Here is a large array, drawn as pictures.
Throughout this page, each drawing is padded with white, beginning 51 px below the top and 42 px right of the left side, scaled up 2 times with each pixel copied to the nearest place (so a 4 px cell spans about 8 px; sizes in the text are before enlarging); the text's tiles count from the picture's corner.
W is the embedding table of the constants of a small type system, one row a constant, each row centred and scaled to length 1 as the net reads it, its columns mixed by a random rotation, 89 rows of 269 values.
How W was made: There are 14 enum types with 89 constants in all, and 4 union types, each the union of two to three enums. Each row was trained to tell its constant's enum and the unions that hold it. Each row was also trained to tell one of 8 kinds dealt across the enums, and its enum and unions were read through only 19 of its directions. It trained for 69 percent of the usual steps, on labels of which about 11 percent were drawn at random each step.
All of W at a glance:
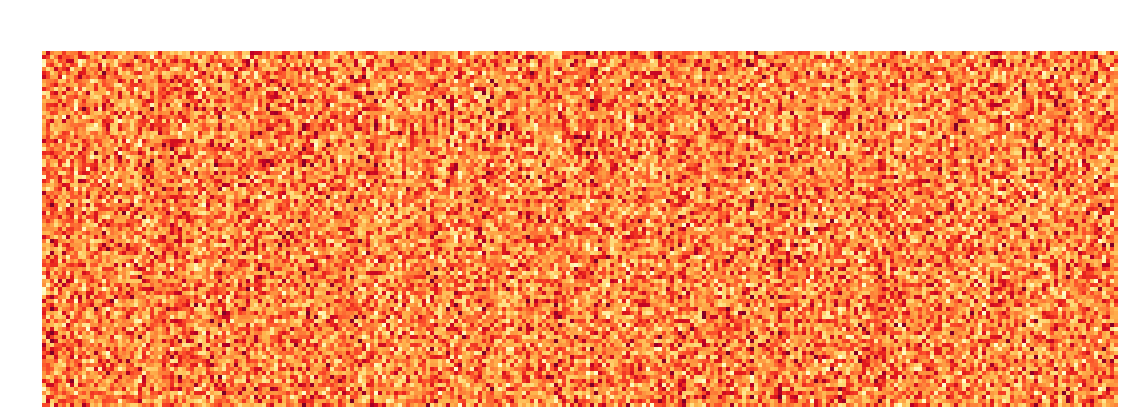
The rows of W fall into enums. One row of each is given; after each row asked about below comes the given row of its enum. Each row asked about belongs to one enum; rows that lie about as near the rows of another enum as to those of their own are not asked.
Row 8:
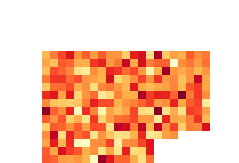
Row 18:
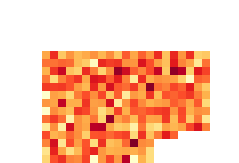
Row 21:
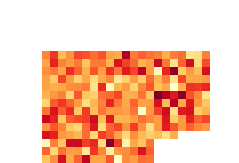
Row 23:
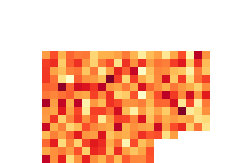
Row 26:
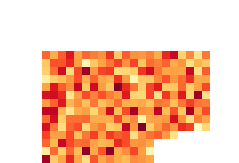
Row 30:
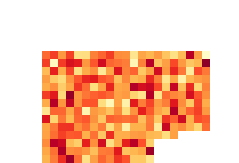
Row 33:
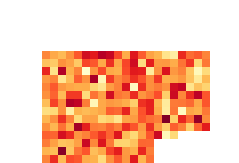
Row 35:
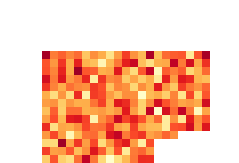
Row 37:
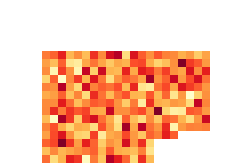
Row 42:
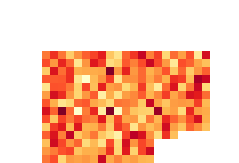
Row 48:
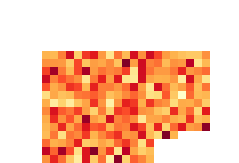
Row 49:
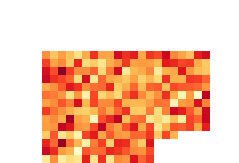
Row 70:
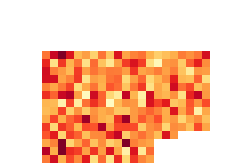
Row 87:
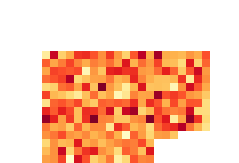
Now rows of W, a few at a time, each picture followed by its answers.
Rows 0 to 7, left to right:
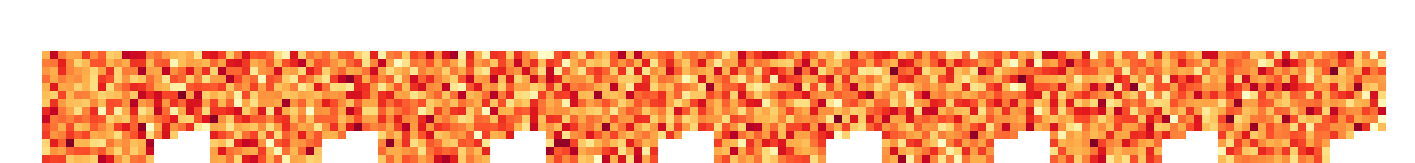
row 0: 26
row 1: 35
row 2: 8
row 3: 8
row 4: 33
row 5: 35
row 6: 35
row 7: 18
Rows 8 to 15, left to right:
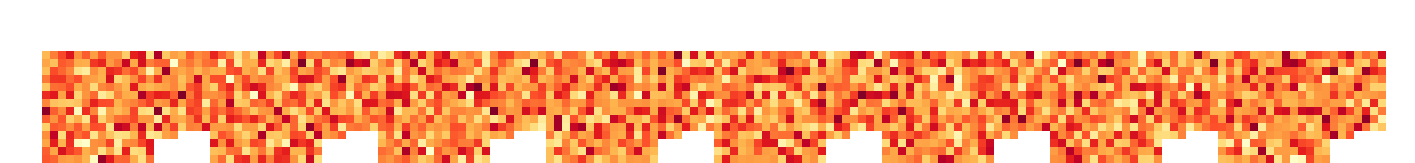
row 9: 42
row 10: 8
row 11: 18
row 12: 33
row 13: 30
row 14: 30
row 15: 87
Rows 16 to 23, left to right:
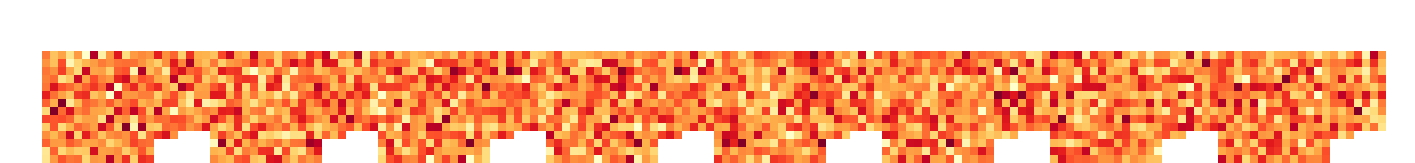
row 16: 18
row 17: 30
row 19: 18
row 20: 26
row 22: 23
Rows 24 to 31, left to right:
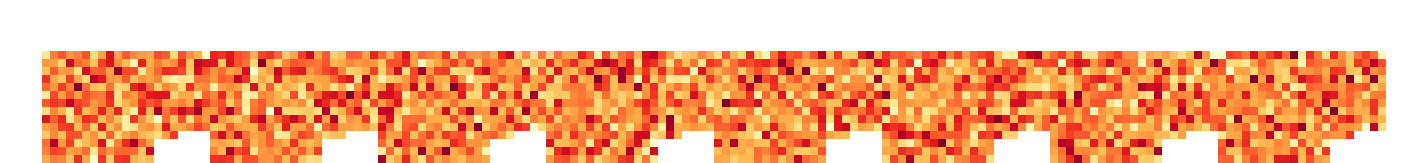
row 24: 8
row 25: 70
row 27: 48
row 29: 33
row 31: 8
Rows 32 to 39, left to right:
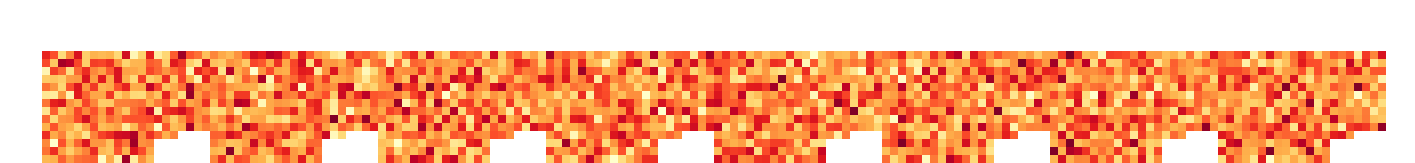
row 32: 35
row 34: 48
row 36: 23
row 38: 70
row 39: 18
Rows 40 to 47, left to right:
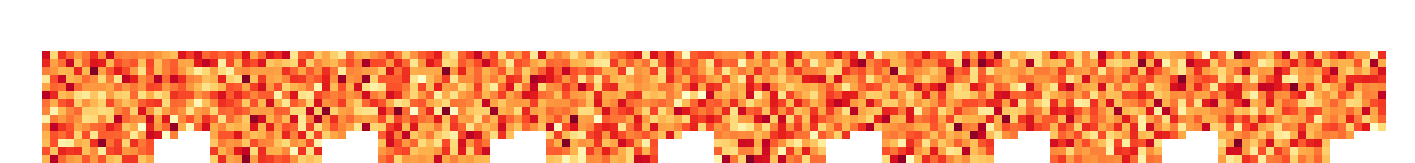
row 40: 33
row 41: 70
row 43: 49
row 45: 48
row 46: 42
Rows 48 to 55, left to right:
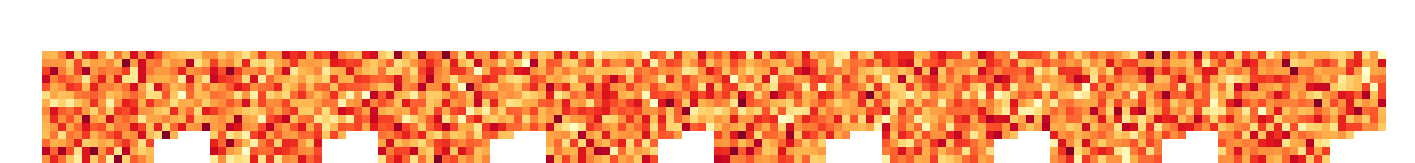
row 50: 8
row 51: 23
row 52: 70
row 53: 33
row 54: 87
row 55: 23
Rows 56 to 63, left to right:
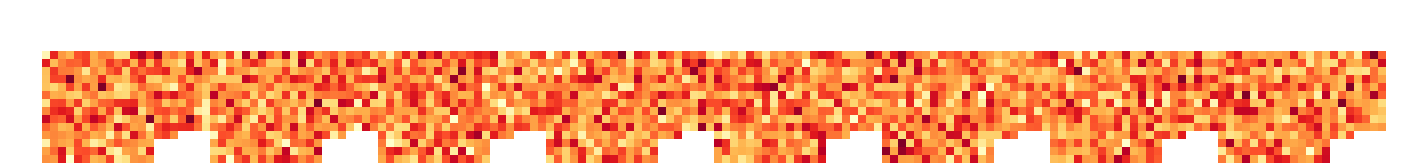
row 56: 87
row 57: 33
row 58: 48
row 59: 8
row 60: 49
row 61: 70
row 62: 30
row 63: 30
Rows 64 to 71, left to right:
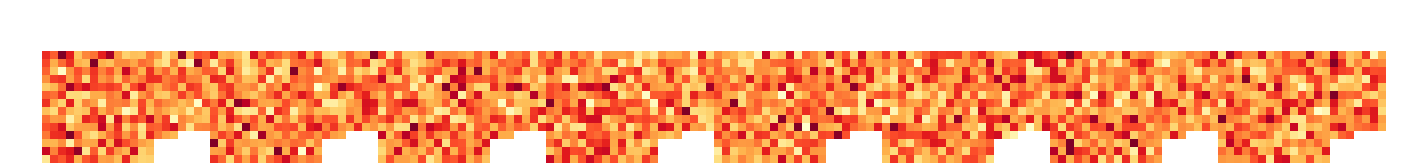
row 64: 70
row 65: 42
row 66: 18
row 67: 23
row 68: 18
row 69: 33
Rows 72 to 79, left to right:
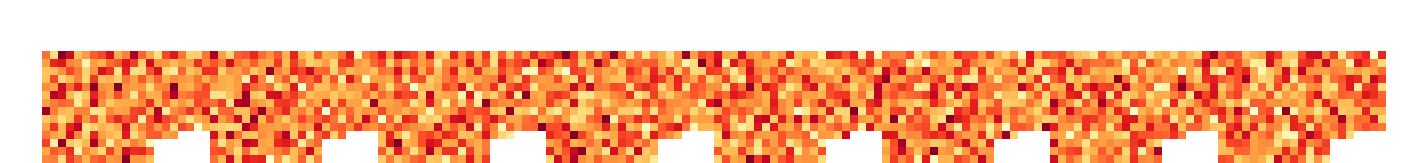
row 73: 35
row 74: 33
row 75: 70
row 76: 23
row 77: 18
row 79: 42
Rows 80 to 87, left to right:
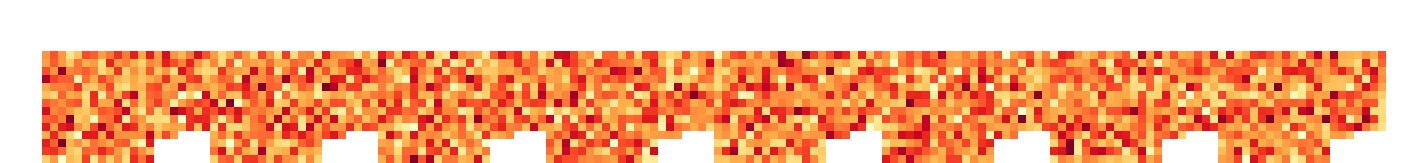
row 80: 49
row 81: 48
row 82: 23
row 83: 70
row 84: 87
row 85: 30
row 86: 87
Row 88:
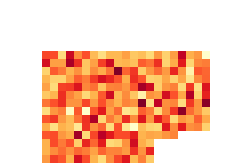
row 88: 23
